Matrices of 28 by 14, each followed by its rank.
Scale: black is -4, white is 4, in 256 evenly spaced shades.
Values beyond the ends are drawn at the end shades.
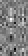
three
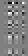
one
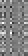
two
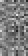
three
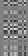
one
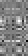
two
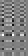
one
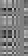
one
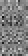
three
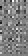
three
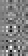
two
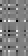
one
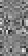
three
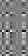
one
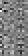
three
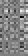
two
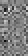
three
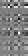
two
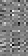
two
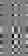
one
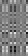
one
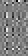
two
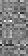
three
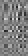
two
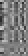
two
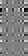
one
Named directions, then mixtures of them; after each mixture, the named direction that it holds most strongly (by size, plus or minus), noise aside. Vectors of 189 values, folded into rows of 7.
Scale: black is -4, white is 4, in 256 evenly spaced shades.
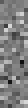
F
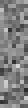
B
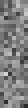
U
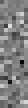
F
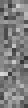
U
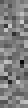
F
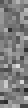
B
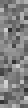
B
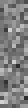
B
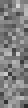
U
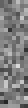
B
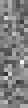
U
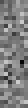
F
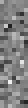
F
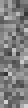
U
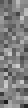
U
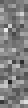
F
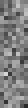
U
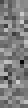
F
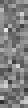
B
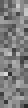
U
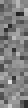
F
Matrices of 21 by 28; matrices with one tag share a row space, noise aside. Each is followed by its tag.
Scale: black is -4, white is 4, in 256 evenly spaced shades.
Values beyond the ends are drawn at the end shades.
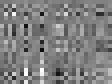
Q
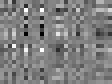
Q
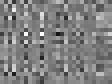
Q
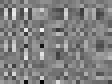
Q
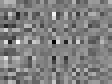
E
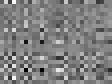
Q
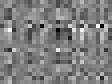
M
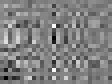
E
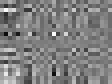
E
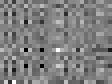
Q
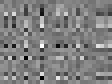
Q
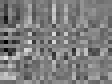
E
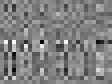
Q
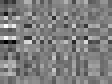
E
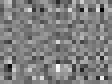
M
